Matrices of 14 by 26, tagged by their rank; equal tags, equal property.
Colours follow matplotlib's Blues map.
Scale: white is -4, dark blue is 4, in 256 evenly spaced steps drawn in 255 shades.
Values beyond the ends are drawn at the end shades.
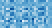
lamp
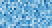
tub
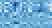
lamp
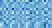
lamp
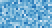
tub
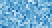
tub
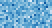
tub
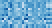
lamp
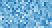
tub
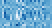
lamp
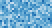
tub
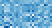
lamp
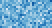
tub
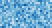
tub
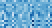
lamp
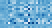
lamp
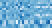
lamp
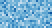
tub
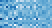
lamp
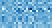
lamp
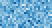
tub
